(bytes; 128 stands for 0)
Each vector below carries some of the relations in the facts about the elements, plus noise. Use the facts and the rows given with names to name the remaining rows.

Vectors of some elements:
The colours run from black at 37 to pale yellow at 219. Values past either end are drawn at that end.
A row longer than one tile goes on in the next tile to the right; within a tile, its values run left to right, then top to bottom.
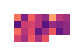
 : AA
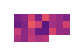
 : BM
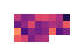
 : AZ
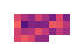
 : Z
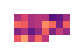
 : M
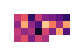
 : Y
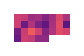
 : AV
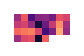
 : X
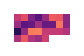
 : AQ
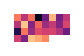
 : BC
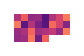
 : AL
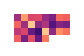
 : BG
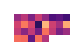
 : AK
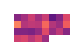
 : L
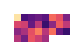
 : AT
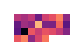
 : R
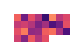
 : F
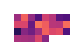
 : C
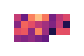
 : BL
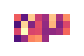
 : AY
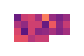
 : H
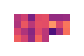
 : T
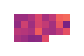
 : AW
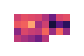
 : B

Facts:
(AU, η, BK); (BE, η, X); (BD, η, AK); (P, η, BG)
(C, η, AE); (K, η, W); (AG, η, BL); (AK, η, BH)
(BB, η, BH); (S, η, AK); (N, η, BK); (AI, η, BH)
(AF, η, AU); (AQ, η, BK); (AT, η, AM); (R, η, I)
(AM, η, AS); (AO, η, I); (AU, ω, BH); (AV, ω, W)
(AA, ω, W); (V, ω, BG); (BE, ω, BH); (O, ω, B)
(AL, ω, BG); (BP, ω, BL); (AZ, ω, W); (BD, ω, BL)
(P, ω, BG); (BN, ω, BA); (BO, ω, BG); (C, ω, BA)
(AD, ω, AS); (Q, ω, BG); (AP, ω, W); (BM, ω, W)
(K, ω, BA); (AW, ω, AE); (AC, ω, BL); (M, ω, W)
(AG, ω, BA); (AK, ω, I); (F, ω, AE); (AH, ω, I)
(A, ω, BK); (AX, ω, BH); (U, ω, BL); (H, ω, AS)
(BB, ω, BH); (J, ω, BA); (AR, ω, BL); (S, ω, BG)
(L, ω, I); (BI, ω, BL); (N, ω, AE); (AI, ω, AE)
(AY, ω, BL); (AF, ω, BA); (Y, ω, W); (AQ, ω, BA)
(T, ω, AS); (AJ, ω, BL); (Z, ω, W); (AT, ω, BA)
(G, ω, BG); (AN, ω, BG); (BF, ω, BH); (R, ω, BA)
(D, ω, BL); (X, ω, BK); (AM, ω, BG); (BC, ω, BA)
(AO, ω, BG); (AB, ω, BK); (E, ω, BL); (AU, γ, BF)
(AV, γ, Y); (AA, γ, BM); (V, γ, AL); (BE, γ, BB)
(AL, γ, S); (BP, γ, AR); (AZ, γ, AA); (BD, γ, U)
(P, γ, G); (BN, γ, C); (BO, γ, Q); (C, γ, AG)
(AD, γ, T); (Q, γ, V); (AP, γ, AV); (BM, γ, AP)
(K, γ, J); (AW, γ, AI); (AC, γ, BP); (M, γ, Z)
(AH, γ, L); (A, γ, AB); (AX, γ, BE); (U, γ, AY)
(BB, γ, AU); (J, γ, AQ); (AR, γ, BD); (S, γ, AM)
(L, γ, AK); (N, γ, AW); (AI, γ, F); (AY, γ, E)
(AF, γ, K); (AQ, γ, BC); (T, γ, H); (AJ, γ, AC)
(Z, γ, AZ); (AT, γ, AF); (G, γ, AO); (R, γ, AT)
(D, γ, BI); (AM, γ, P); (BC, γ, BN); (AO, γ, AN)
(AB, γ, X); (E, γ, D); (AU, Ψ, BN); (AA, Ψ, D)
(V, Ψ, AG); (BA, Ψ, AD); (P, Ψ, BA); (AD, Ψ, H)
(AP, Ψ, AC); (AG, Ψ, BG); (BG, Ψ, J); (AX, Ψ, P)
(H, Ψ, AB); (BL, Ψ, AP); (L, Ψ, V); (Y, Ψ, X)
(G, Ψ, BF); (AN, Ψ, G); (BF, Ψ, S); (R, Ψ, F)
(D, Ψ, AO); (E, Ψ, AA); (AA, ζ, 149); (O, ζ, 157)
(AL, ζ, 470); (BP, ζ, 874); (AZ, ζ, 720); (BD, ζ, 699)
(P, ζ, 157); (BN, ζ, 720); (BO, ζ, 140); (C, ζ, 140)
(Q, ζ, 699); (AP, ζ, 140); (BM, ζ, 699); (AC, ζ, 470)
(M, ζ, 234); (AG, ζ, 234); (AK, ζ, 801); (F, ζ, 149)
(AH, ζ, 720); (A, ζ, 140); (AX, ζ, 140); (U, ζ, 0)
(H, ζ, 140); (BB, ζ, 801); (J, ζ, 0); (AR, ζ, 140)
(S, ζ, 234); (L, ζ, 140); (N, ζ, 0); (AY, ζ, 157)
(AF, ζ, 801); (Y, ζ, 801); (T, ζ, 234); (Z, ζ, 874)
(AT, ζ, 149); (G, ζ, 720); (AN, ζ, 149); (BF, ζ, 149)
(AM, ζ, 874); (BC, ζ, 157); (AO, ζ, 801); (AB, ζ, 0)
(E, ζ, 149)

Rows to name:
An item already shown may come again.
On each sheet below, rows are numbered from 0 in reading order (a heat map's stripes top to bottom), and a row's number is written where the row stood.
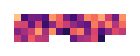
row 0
AT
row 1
U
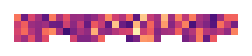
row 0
F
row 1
K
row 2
AY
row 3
AL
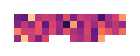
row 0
AC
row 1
V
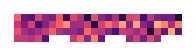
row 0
AH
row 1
BB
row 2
Y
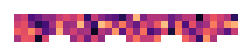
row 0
X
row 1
Y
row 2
S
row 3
AF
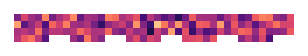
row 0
AB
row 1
BF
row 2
Y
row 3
BO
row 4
AR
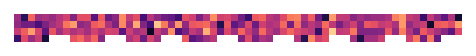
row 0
BD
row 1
N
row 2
Y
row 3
BA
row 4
AJ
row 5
AN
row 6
Q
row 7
BB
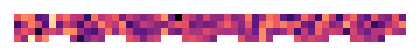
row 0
P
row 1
G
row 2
BN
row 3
Z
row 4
AG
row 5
J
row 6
AH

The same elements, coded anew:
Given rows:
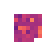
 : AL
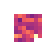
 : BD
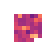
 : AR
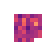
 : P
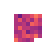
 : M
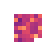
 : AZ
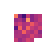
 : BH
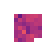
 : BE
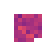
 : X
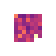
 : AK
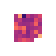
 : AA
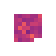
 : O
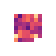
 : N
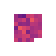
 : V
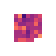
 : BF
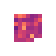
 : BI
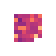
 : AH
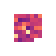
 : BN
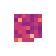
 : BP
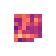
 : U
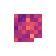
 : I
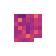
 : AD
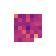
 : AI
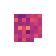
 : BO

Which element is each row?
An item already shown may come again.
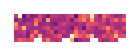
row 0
E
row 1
Z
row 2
N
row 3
AC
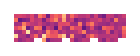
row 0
BN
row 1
N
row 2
C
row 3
AL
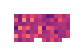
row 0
Q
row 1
V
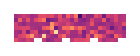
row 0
AJ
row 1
BN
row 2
F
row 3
AF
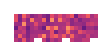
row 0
AO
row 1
Q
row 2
K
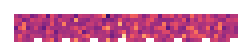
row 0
Y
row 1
AM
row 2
Z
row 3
AN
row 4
AY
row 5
BC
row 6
BM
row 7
Y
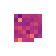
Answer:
Z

